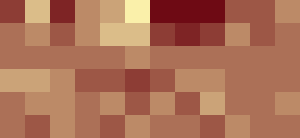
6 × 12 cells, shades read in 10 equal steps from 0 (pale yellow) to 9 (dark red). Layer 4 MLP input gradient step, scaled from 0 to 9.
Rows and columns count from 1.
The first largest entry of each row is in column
7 8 1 6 6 2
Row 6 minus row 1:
-2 4 -4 1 3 4 -4 -4 -3 -2 -1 1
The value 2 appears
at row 1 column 2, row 2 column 5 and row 2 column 6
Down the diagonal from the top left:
7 4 5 6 4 4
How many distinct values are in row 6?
3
